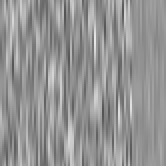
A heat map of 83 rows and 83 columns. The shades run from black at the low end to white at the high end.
Overall the values sit about 60% of the way up the scale. A vertical seam about 80% of the way across splits the table, and the right part is calmer. The grain runs up and down. No overall slope runs across the table. The halves do not mirror each other.
